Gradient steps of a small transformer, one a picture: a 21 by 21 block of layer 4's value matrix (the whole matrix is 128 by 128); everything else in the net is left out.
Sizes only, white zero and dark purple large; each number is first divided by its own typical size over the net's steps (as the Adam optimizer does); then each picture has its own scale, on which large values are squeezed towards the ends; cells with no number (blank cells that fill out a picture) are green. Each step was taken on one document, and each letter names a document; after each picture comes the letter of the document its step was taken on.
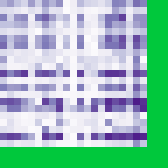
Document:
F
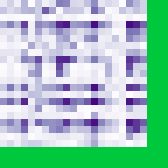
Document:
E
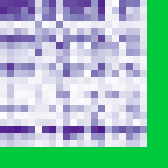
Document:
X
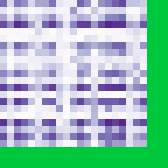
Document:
F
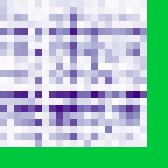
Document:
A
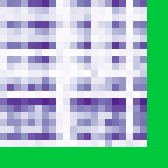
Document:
F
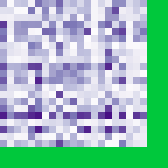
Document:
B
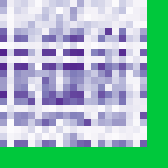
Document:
B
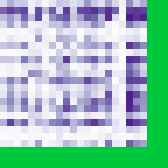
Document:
E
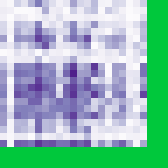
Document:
B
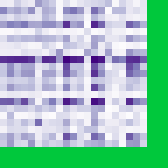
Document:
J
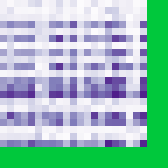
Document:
B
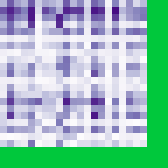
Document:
J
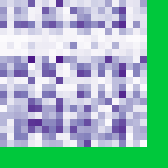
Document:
F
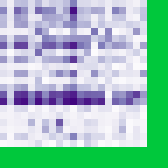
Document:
A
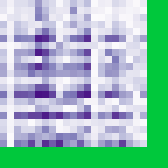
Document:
B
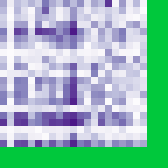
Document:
B
